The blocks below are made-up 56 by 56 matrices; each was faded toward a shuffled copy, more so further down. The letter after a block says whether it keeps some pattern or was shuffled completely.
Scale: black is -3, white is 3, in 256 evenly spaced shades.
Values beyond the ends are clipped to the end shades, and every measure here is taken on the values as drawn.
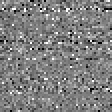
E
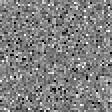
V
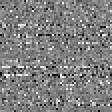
E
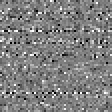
E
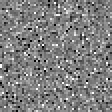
V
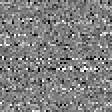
E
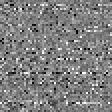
E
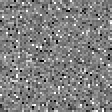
V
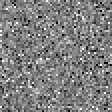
V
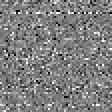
E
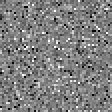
V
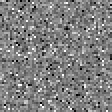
V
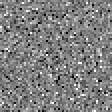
V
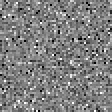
V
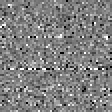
E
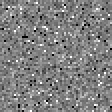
V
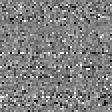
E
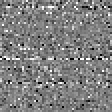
E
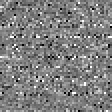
E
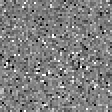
V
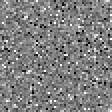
V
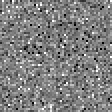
V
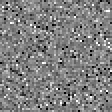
V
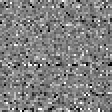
E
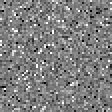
V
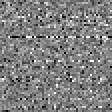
E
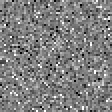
V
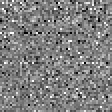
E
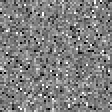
V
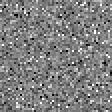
V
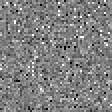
V
